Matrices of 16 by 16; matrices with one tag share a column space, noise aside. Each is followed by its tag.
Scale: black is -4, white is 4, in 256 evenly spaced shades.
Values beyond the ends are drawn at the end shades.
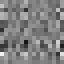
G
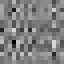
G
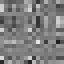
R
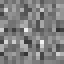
G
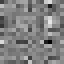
R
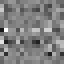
G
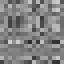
R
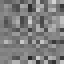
R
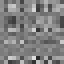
R
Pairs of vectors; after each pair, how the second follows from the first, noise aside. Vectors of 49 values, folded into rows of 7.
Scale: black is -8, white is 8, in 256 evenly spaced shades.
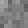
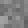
wrapped around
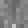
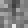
scaled up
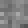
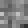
scaled up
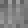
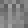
wrapped around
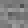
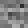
scaled up
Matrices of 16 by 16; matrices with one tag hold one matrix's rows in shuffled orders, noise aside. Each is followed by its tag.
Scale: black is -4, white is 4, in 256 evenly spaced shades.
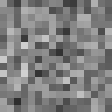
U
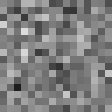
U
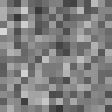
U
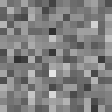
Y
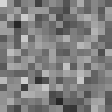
U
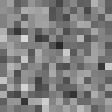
U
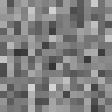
Y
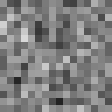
U
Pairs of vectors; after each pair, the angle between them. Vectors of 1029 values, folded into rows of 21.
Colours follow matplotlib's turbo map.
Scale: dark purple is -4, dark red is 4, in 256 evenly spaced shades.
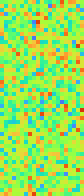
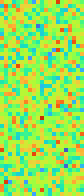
partly opposed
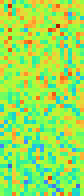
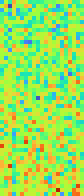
nearly opposite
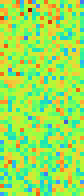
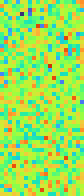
partly opposed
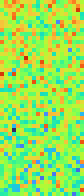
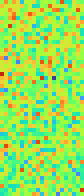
partly aligned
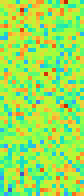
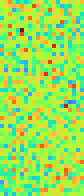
partly aligned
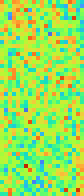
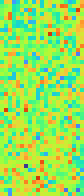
nearly opposite
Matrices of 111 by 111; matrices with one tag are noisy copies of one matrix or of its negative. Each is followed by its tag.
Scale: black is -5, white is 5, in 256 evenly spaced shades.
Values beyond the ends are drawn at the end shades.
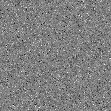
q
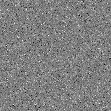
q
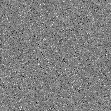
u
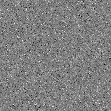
q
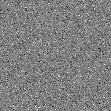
q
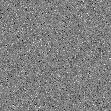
q
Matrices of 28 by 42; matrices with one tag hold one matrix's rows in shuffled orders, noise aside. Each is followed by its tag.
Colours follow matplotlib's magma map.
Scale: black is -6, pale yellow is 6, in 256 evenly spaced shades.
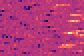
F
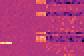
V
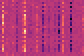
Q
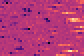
F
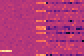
V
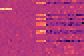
V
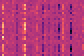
Q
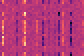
Q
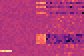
V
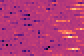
F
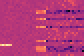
V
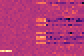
V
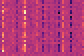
Q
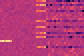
V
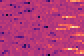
F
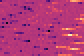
F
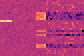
V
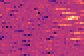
F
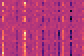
Q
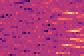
F
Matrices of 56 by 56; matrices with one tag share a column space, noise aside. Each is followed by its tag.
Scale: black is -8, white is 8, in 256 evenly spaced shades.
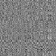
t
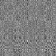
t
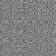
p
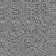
p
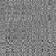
t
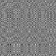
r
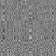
t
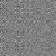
p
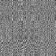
t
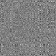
r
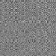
p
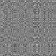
r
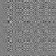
p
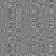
r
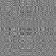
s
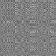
p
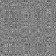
r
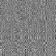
t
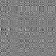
s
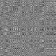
s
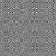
p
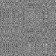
r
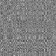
t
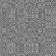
r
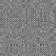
r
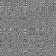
s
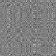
r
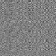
p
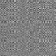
p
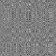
r
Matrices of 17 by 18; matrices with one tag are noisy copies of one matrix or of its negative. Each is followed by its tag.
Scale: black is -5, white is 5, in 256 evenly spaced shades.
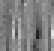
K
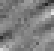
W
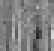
K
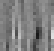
K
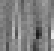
K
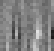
K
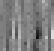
K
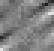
W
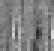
K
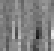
K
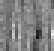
K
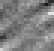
W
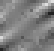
W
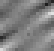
W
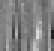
K
